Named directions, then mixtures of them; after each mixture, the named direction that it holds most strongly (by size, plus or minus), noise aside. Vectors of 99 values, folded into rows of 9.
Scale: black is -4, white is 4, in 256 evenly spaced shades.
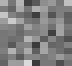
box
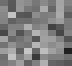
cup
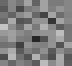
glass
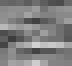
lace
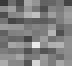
box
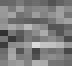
lace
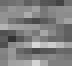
lace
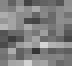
lace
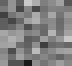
box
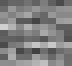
lace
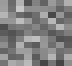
glass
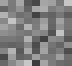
box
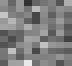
box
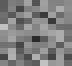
glass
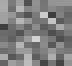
glass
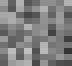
box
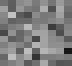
cup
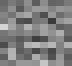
glass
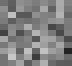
cup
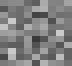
glass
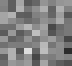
cup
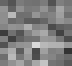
cup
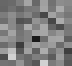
glass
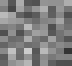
box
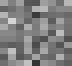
box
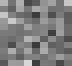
box
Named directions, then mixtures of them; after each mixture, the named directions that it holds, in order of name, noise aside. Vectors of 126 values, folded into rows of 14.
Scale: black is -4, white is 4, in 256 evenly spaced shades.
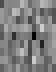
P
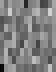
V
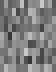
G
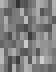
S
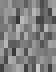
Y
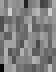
V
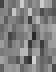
G, P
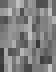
S, V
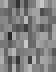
G, S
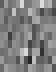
G, P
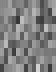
Y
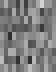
G, S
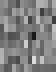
P, S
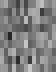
G, S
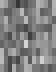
S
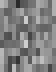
S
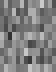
G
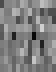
P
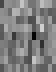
P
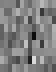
P, S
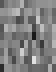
P, V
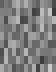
S, Y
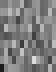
P, V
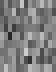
G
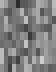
S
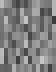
S, Y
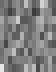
V, Y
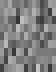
Y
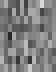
G, S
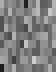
S, V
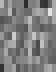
P, V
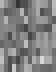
S
